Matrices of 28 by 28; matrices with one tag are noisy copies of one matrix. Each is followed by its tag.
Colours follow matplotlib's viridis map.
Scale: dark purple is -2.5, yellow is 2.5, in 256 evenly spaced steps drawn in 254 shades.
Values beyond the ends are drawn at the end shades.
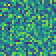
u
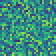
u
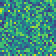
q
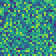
q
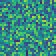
u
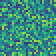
u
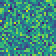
q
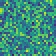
q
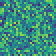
q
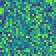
q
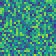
q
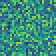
u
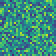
q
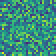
u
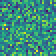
u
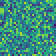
q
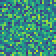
u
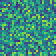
u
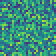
u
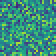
u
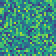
q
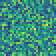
u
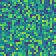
u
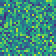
q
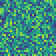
q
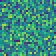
u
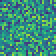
u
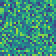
q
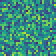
u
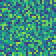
u
